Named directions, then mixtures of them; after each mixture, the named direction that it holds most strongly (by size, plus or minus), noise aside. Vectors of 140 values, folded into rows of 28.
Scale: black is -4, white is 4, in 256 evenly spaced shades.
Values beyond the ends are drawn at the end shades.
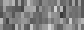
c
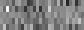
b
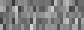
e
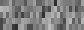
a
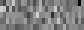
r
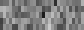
a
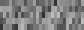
a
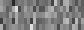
e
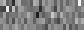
r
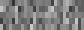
e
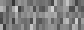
e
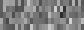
c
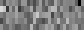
r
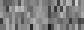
c
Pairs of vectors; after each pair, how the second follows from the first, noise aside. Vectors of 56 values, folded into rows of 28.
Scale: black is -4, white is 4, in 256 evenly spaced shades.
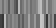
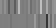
partly zeroed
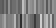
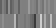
partly zeroed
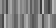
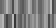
reversed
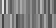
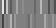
partly zeroed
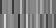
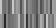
negated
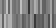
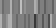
partly zeroed
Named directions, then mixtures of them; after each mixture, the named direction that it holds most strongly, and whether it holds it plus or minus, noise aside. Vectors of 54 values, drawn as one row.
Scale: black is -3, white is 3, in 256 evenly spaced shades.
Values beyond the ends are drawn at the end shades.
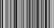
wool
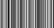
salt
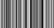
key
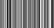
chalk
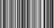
key, minus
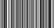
chalk, minus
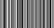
chalk, minus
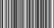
wool, plus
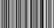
key, plus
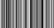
key, plus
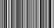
chalk, minus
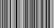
salt, minus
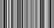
chalk, minus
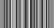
key, plus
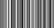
key, minus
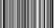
wool, minus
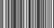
salt, plus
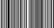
salt, plus
